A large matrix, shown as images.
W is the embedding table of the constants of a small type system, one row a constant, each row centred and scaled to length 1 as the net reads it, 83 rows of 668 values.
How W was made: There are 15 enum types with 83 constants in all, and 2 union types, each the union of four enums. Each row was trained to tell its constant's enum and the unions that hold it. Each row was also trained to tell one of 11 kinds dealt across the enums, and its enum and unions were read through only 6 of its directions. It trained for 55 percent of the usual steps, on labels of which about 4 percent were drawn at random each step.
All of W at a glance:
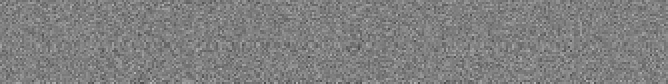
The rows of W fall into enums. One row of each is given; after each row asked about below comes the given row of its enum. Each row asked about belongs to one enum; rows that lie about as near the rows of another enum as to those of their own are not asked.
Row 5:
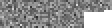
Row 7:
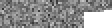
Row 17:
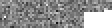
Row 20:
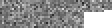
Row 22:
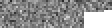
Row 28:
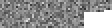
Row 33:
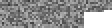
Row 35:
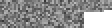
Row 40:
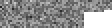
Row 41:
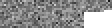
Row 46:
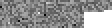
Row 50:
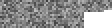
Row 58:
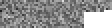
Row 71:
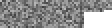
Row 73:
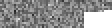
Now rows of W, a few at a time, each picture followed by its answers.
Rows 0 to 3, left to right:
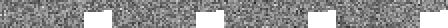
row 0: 7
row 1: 40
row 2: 73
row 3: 17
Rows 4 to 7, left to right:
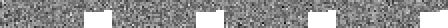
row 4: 71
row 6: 20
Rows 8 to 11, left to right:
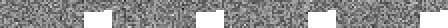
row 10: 7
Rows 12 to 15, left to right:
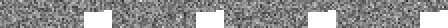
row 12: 73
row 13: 50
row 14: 71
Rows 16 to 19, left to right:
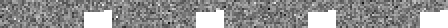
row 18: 71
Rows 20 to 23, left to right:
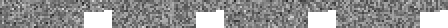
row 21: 58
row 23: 73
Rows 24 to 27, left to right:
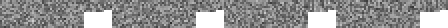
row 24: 22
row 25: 58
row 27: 73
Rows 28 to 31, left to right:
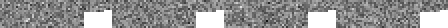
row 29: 58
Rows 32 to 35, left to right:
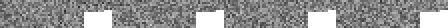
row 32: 22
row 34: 50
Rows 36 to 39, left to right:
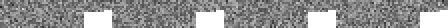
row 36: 50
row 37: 17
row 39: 50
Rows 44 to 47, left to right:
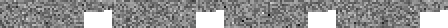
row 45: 46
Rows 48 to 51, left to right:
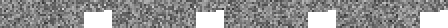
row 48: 22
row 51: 22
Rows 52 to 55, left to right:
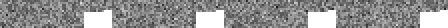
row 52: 58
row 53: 22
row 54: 46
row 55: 7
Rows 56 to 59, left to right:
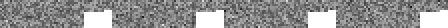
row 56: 40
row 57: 71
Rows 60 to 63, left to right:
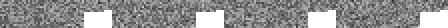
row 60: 17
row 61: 40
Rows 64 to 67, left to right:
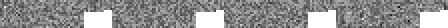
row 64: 73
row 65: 17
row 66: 40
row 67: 17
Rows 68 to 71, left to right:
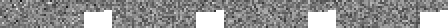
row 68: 22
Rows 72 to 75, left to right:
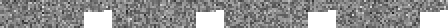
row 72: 58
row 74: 40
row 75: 71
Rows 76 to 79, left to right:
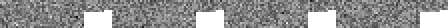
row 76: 40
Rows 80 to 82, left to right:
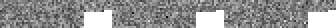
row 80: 58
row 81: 33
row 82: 71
